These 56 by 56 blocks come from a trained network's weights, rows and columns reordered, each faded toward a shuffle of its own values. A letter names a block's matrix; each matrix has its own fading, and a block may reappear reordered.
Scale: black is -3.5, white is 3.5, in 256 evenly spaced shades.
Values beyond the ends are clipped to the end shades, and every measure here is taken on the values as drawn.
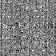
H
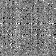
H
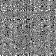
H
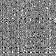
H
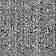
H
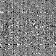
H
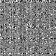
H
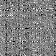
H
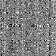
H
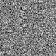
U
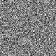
U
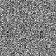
U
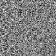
U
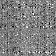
H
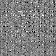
H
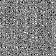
H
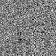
U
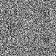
U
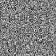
U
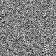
U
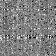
H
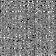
H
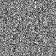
U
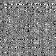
H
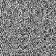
U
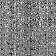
H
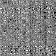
H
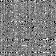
H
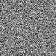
U
